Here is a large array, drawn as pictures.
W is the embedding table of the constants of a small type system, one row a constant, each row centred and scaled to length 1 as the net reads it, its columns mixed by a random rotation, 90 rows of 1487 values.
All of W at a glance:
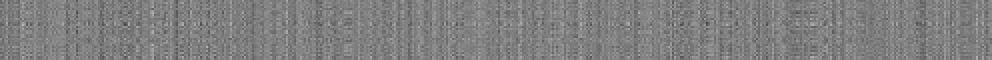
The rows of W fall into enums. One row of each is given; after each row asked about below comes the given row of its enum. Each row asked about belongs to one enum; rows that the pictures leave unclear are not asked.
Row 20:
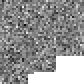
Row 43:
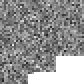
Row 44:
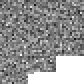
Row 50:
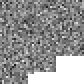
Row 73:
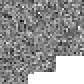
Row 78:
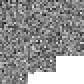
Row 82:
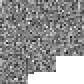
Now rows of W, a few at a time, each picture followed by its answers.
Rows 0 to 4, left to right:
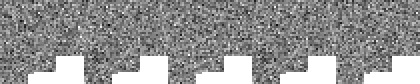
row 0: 73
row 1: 20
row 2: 44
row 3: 20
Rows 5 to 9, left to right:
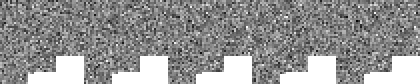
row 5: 78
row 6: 50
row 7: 73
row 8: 43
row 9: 73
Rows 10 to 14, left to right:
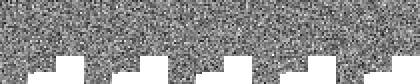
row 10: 78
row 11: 78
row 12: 82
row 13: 44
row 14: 43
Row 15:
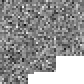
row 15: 20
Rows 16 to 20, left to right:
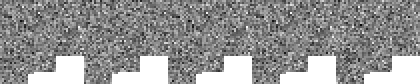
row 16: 73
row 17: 78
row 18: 73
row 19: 73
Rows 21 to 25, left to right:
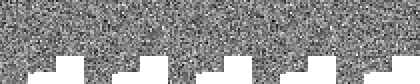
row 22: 73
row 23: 50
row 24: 73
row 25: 44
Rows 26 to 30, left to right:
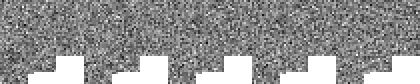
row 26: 20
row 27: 43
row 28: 50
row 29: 50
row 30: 44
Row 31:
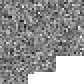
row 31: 73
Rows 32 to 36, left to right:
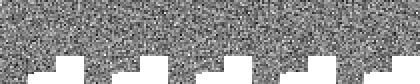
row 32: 82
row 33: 44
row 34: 44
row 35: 78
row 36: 78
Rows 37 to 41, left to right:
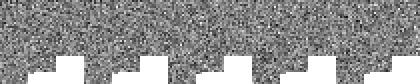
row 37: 78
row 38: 78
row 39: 43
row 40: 20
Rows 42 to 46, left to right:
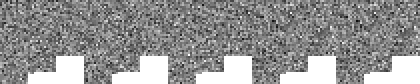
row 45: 73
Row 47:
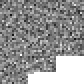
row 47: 44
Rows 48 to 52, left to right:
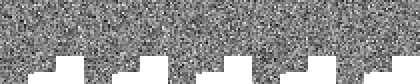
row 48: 73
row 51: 20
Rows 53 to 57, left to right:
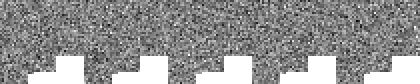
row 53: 43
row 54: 20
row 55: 44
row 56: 78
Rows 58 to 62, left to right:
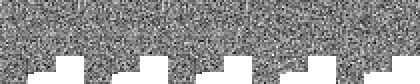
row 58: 82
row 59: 82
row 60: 82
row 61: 44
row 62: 50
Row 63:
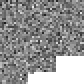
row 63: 78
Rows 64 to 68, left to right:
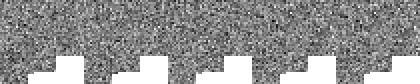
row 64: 20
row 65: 82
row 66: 78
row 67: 73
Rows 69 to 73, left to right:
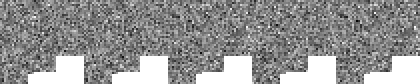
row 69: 43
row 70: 43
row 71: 73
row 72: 20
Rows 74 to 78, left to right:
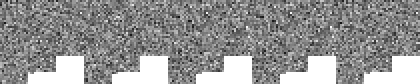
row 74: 78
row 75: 43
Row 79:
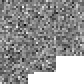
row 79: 20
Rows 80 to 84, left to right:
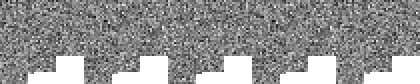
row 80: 78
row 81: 73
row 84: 78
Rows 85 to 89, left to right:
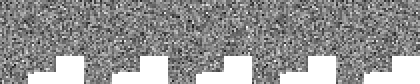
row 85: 50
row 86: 78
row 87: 73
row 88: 50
